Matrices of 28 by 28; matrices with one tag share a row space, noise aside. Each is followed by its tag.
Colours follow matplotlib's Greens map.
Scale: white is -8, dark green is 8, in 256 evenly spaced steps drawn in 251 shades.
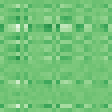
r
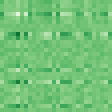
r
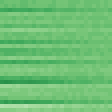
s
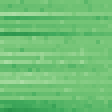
s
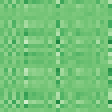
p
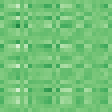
r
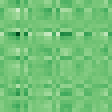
r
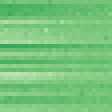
s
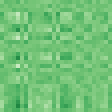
r
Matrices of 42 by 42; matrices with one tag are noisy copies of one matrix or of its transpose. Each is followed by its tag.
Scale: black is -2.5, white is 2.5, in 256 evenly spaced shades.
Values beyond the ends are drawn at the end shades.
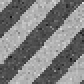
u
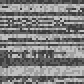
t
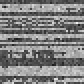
t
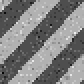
u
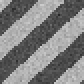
u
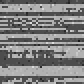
t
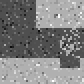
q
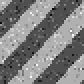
u
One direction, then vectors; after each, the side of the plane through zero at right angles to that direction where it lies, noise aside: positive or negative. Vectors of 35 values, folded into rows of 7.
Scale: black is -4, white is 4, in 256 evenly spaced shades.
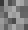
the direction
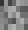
positive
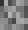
positive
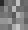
positive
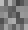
negative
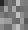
positive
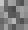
negative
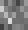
negative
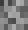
positive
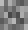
negative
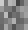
negative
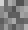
negative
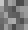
negative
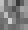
negative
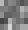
negative
